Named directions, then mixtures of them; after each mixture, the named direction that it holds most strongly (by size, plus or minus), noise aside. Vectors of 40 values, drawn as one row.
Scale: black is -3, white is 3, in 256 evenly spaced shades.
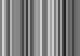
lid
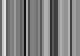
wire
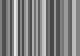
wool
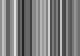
lid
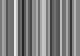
wool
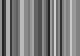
lid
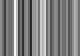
wool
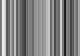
lid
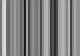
wire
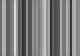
wire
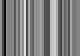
wire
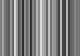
lid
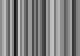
wool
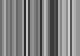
wire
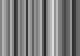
wool
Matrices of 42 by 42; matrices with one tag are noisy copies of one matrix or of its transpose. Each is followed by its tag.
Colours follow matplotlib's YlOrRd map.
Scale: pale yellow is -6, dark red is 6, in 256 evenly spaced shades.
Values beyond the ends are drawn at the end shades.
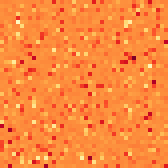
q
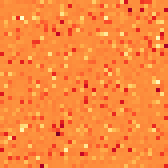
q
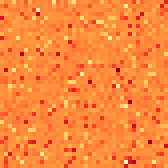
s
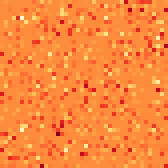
q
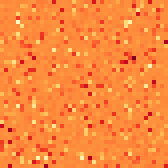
q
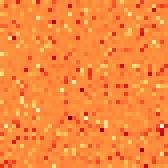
s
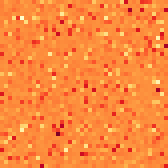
q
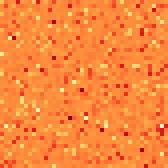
s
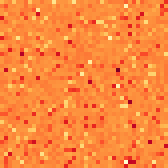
s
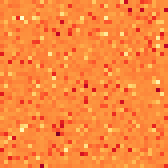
q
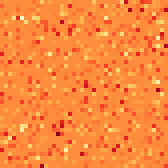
q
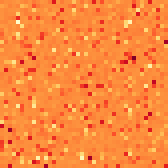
q
